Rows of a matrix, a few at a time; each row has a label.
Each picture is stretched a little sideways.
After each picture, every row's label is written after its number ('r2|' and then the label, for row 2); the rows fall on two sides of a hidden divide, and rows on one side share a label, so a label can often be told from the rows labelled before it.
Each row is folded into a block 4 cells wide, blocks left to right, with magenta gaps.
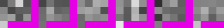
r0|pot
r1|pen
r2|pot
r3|pot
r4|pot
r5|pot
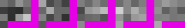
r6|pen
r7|pen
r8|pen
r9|pot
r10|pot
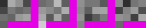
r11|pen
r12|pot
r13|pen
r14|pen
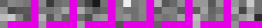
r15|pot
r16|pen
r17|pen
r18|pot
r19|pen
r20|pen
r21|pot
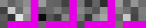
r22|pen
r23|pen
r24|pen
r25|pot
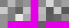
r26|pot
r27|pot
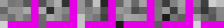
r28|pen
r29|pot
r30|pot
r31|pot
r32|pen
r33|pot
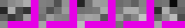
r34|pen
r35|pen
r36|pot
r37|pen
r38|pen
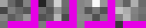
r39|pen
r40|pot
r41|pot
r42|pot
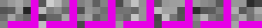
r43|pot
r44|pot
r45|pen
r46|pot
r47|pot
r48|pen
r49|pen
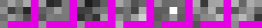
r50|pot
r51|pen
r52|pen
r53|pen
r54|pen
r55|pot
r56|pot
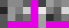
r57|pen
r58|pot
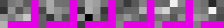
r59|pen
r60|pen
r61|pen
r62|pen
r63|pot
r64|pen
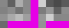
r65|pot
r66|pen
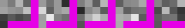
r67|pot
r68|pot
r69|pen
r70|pot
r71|pen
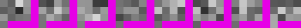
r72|pot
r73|pot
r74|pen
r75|pen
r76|pot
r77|pot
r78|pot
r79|pen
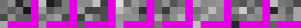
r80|pen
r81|pen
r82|pot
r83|pot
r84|pen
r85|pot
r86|pen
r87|pen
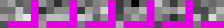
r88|pen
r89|pen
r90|pen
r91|pen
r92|pen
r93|pen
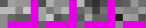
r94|pot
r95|pot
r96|pen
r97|pot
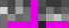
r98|pot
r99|pen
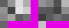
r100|pot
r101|pen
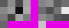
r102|pen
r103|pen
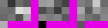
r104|pen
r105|pen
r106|pot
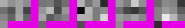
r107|pot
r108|pen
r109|pen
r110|pot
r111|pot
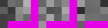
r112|pen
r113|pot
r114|pen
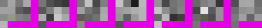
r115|pot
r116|pen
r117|pen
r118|pen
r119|pot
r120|pen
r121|pot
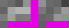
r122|pen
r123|pen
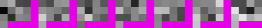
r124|pen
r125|pot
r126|pot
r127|pen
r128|pot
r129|pot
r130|pot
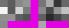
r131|pot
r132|pen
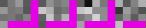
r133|pot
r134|pot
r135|pot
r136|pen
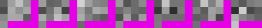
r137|pot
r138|pen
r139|pot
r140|pen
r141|pen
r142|pot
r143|pen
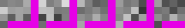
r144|pot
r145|pot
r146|pen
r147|pot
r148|pen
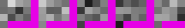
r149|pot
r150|pot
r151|pen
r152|pen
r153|pot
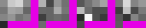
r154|pot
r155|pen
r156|pot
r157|pen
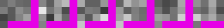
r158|pen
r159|pot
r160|pen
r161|pot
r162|pen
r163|pot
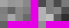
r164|pot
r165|pot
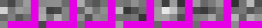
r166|pot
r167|pot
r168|pen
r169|pot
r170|pot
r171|pen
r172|pot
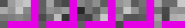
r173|pot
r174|pen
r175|pen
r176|pen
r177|pen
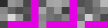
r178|pot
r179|pot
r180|pot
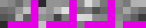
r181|pen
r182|pot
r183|pot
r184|pot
